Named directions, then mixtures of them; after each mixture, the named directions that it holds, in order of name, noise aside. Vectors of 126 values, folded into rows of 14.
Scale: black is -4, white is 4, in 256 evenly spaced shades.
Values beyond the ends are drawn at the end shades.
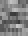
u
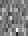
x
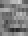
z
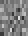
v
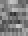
u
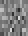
v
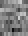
v, z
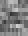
u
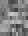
u, x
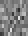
v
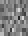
v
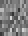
v, x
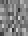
v, x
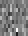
x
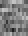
x, z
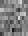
v, z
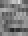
z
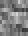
u, z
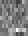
x, z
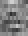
u, z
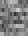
u, v
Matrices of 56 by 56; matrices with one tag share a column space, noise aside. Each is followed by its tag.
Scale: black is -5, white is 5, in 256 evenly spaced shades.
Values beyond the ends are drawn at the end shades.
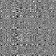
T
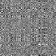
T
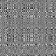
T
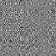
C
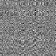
C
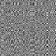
C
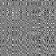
C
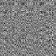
C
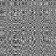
C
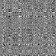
T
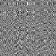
C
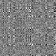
T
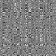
T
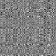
T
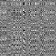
C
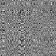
C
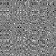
C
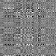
T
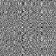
C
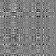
T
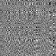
C
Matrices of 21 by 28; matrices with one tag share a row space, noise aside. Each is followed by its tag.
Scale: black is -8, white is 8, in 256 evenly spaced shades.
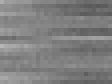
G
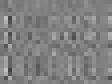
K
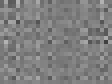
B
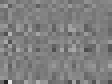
K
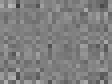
B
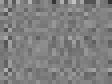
K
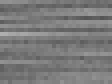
G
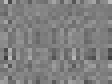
K
